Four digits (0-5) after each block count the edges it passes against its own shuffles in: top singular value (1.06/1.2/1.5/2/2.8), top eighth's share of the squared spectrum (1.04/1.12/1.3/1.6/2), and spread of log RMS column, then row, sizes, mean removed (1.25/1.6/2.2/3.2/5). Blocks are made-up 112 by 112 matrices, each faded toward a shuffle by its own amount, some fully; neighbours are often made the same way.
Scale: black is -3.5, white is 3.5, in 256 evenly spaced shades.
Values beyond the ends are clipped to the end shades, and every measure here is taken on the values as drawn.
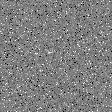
1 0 0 0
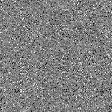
4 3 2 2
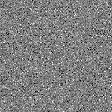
4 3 1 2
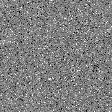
2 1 0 0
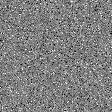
2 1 0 0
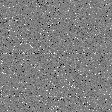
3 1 0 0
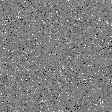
2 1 0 0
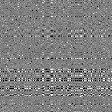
5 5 3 4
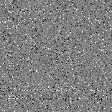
3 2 0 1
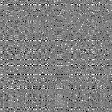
5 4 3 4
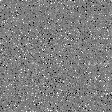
3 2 0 1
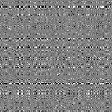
5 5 3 4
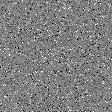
2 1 0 0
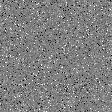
2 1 0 0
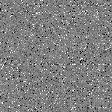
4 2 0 2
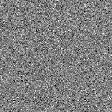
3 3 1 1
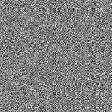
4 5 3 3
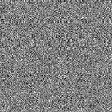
4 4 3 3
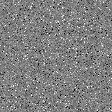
2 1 0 0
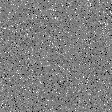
2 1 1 0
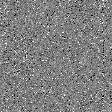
1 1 2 0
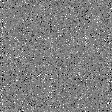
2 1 2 1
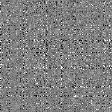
2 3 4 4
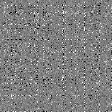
2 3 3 3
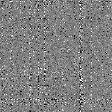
2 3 3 3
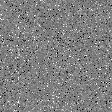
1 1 1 1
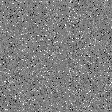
1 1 1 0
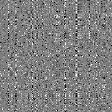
5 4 3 2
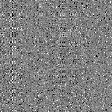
4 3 2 2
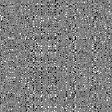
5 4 3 2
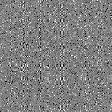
4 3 3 2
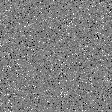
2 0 0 0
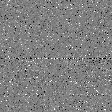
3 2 0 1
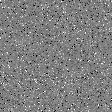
0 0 0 0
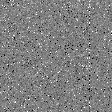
2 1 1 0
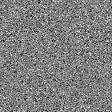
1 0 0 1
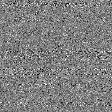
1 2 0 3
